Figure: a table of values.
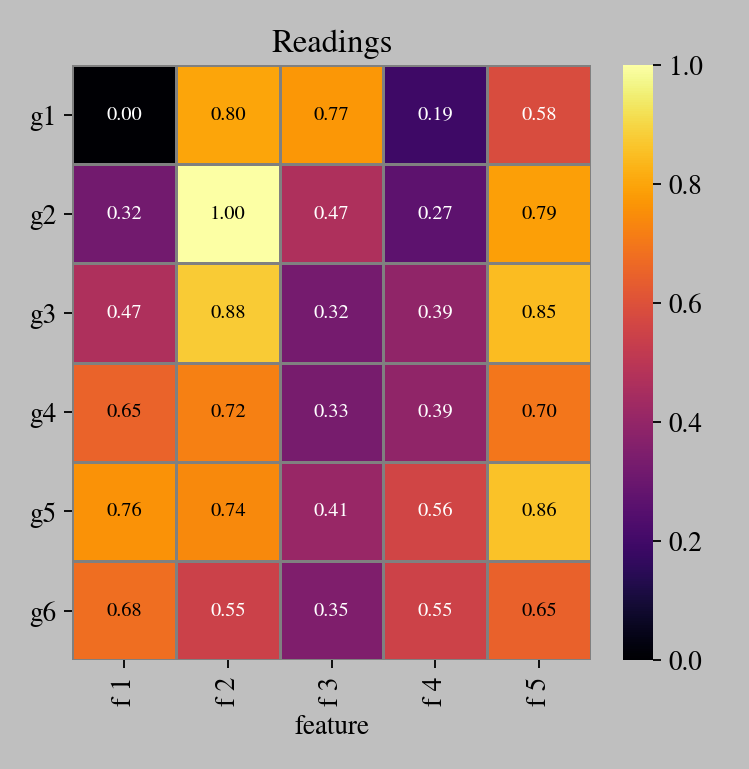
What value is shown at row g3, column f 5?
0.85
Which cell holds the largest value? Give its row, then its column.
g2, f 2
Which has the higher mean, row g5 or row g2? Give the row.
g5
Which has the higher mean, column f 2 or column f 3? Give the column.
f 2
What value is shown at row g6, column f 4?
0.55
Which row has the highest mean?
g5
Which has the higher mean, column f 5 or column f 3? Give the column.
f 5
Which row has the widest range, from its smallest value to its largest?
g1
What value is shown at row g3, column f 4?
0.39
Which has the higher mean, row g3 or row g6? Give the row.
g3
